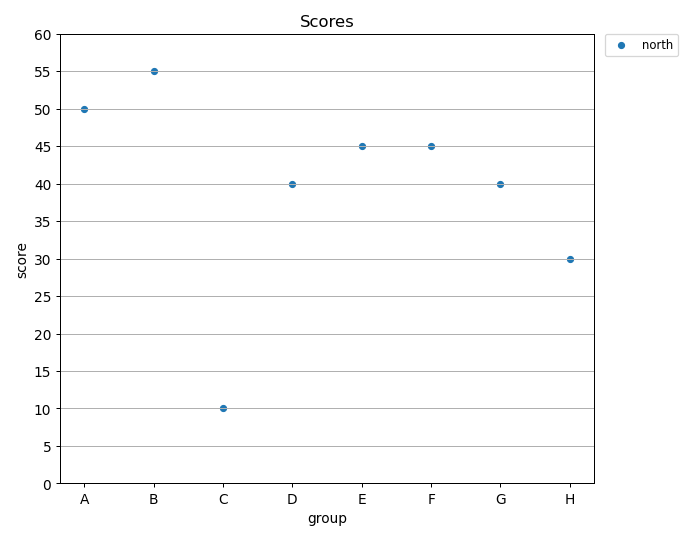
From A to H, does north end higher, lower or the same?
lower
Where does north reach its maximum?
B
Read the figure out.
Title: Scores
x-axis: group, ticks A B C D E F G H
y-axis: score, ticks 0 5 10 15 20 25 30 35 40 45 50 55 60
Legend: north
Values:
north: 50 55 10 40 45 45 40 30
